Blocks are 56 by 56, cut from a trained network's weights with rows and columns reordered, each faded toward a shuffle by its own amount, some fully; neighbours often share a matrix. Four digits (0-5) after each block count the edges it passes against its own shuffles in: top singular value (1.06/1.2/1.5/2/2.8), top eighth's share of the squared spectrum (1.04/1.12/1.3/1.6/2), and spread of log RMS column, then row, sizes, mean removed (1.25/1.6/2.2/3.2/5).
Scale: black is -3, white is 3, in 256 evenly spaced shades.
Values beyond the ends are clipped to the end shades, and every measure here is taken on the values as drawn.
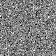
0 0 0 0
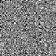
3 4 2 2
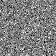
0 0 0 0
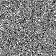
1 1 0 0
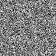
1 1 0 0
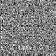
3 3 1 2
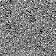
2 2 1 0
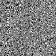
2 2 2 0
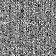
2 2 0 2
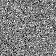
0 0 0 0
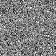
2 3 0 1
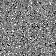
0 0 0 0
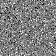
0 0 0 0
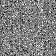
0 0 0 0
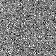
0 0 0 1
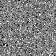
0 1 0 0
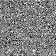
1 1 0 0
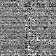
3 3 3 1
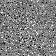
1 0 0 0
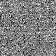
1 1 1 0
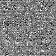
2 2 1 0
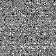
2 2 2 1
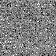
1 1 1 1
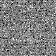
1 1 2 0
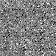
1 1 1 0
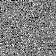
2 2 0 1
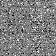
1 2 1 0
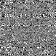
2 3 1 3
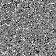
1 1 0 1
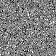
0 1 0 0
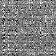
3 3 3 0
